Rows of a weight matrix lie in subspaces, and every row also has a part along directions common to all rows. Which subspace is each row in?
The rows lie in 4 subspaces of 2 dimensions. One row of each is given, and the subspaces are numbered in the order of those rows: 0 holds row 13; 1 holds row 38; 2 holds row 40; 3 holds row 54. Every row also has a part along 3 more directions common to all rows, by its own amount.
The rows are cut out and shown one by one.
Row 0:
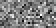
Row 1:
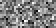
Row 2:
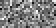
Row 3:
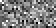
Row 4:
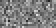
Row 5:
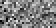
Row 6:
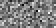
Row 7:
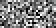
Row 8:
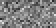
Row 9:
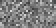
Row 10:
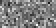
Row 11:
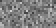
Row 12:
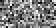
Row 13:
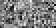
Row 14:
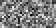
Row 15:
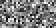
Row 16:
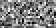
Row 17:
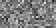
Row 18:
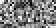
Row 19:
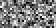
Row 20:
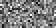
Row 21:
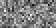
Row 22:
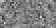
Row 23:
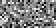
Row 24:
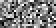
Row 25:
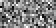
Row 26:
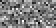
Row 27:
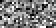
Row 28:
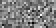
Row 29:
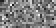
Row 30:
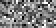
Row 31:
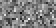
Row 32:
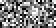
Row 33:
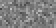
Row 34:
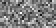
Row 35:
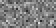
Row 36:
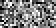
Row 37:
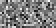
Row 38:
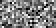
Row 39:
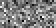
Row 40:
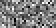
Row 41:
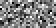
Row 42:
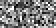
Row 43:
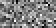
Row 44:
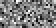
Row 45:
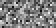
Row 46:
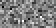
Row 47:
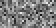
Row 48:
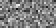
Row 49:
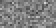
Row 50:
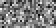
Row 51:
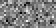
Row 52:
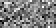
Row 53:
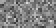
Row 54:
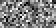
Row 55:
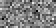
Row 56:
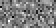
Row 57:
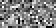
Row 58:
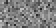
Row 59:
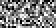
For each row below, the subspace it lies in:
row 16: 1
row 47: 2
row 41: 1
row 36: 0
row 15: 2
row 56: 2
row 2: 0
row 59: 2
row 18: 0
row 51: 3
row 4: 2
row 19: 2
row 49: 1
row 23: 1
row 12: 0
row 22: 0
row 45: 2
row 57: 3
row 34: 3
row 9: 3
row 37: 2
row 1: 0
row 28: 1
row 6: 1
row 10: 0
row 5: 2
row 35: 3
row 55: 0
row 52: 2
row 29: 0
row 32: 3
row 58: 2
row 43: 3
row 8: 2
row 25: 2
